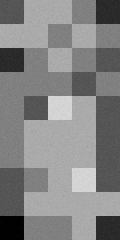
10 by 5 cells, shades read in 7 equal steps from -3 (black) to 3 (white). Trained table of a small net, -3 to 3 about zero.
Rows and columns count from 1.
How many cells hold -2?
3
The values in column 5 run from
-2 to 1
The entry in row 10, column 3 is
0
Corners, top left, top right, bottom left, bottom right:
-1 -2 -3 -2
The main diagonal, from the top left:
-1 1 1 -1 -1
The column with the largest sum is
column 3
